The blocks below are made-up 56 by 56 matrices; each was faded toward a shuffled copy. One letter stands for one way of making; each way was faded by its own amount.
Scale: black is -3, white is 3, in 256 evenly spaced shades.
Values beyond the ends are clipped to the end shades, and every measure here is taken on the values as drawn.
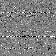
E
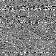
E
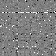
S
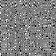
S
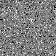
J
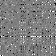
S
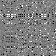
S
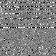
E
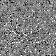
J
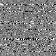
E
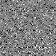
J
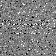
J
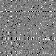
S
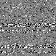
E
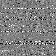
E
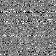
E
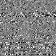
E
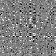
S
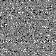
J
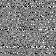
E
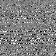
E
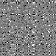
S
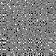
S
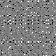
S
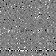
S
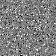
J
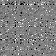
S
